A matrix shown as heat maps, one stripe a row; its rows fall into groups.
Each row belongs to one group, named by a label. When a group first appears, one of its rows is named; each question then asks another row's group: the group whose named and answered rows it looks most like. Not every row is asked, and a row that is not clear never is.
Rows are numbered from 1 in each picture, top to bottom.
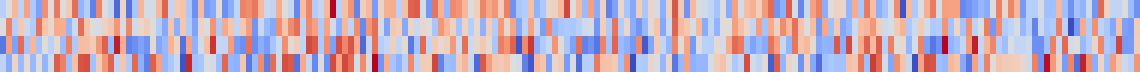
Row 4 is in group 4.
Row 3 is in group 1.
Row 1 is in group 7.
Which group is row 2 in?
1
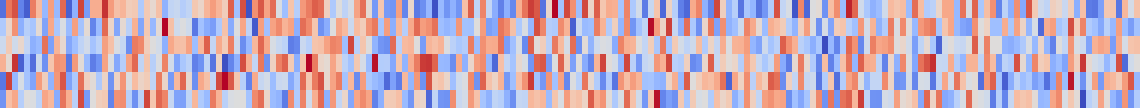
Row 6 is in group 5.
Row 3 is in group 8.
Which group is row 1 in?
5
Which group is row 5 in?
8
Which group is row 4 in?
4
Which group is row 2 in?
4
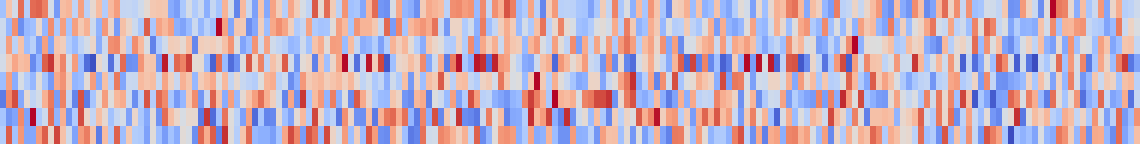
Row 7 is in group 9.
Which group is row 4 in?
7
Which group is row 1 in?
1
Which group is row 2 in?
4
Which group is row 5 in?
8
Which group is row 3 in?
8
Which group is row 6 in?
5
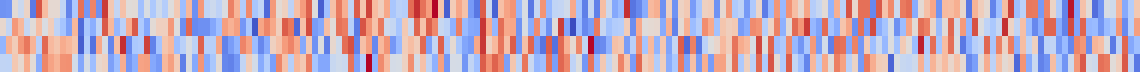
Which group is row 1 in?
4
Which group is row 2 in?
4
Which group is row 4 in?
7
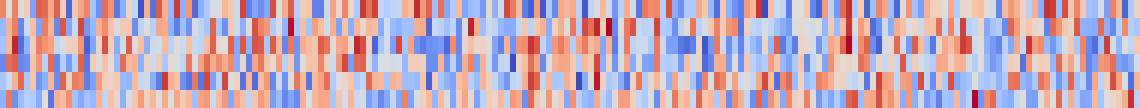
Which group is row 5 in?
9
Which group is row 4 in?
5
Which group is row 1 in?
4
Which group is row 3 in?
5
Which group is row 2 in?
5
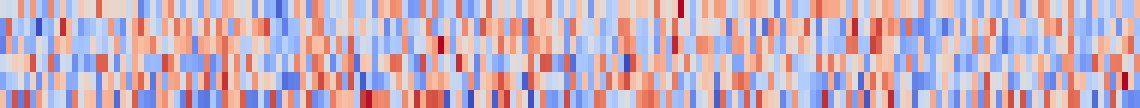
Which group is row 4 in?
9
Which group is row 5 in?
8
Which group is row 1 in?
9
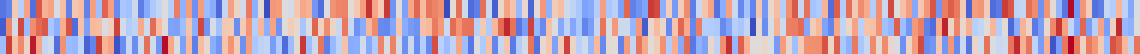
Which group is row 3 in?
9
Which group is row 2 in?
1
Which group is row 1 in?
4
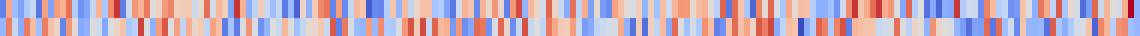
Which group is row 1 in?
8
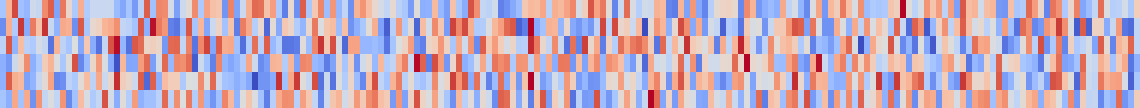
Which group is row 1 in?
5
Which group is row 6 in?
4
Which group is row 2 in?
1
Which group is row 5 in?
1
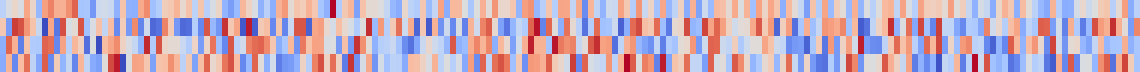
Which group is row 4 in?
8
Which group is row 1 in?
7
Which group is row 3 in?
5
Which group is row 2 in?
9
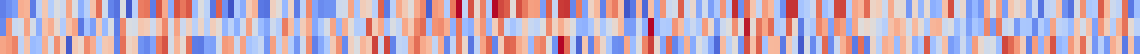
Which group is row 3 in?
4
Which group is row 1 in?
7
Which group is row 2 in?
7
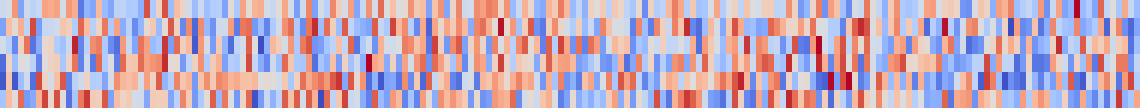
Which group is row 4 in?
7
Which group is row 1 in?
7
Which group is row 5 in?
8
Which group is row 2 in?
1
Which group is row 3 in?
7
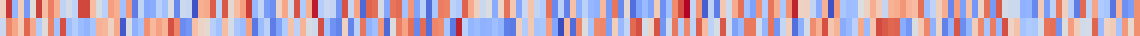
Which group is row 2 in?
9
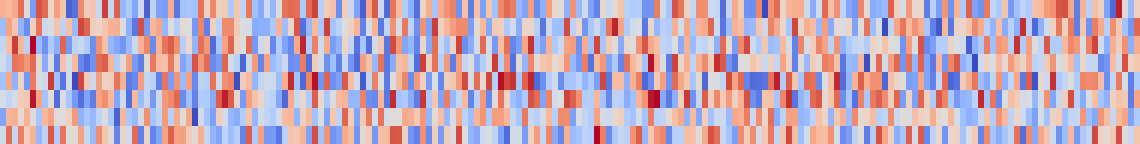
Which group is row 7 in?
7
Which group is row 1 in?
1
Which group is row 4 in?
9
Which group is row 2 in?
1
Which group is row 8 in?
9
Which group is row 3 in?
9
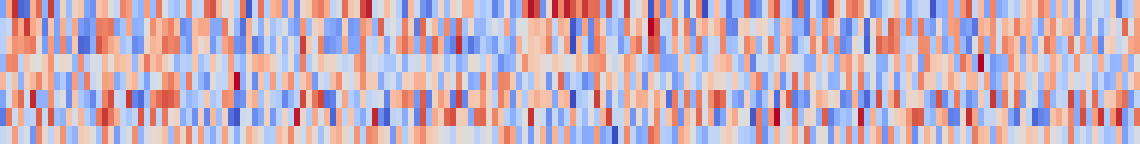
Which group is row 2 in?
9
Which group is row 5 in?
4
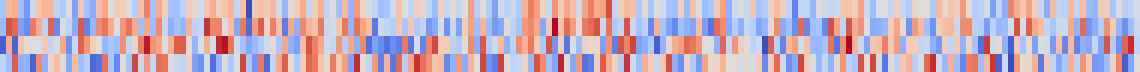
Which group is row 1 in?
5
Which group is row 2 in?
5
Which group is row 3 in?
8
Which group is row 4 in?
4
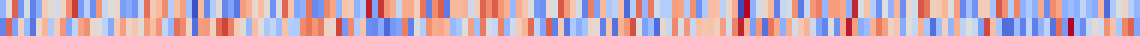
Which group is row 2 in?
8
